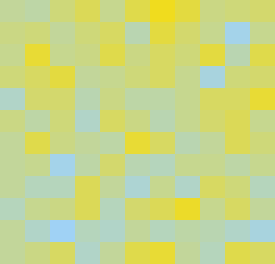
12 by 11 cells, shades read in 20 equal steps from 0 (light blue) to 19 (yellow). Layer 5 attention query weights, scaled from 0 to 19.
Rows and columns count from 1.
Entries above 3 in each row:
11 10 11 10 11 11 11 10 10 11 9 11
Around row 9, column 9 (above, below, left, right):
9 9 4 11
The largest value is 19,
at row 1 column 7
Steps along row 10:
up up up down up up up down up down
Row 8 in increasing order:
1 5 6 7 7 8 9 9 9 9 12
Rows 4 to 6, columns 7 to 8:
13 9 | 7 9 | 6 9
